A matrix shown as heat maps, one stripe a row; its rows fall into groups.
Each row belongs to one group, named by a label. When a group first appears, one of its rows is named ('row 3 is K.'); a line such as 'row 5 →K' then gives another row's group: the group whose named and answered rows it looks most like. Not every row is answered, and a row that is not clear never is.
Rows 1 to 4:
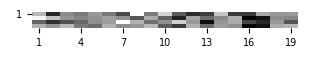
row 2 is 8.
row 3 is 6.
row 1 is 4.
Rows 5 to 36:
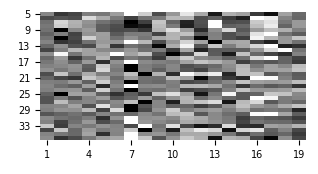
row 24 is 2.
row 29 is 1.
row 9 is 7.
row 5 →6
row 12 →6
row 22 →2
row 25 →7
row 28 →2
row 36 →6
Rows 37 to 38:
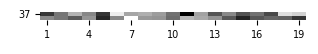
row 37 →8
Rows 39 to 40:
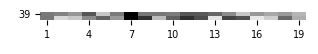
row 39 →2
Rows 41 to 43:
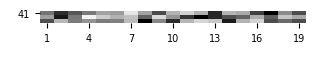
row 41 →6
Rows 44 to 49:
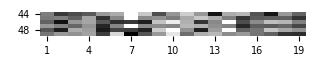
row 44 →6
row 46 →7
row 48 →7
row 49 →1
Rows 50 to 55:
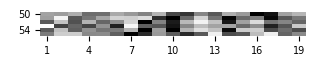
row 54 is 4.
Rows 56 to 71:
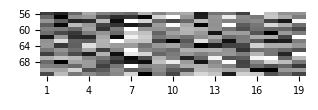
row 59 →7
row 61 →6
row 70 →8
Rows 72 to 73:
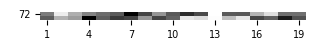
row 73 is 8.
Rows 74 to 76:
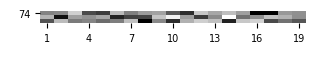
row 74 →8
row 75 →7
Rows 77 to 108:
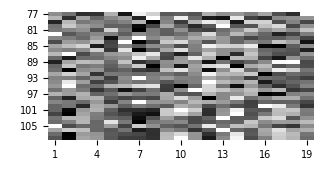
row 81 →2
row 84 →1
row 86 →1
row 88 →6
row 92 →8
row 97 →8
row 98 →7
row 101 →7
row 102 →7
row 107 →7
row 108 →7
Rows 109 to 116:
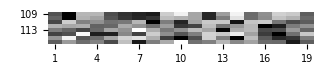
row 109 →7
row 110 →7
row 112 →8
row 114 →8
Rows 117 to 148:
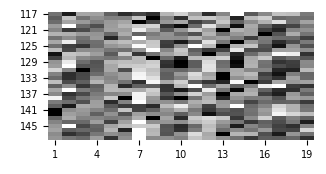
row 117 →7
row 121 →6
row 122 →8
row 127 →1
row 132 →6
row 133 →6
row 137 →6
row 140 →7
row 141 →1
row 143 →4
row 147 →6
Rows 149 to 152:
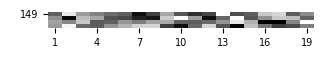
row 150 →7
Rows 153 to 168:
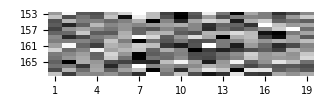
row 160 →2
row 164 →2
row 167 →4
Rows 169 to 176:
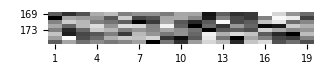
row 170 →1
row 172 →8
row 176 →4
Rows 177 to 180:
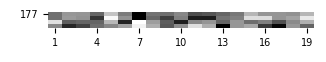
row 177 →2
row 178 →2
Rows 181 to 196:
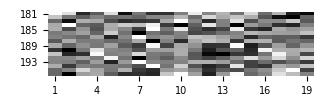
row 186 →2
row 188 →4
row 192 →2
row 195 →1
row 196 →7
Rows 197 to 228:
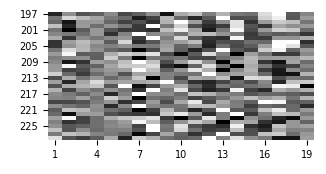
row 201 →7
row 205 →1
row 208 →2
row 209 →6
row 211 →6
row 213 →4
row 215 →1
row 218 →2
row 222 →7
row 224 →6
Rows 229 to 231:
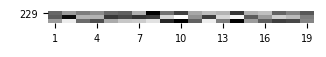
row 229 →4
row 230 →7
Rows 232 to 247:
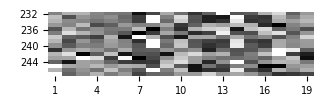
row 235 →8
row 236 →4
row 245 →8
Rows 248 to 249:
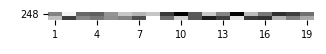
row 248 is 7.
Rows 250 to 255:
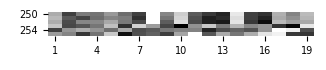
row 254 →1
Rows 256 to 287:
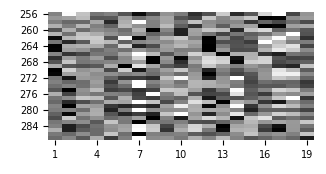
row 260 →4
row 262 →1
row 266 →6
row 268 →4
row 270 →1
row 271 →1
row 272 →7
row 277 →1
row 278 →6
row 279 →7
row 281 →7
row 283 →2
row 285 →6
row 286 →2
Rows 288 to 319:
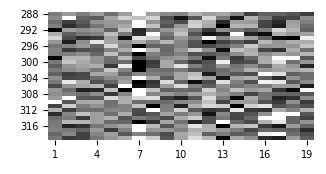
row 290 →6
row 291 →6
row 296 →2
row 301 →1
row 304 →6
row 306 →1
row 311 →4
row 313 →1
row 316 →6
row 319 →6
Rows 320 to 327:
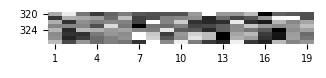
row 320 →8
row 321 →1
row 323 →2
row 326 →6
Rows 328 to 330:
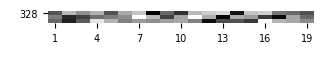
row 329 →6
